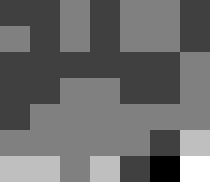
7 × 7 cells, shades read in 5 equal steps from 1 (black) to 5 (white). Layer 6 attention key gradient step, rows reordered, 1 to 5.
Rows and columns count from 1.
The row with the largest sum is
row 7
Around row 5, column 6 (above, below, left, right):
2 2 3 3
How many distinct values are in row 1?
2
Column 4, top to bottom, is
2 2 2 3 3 3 4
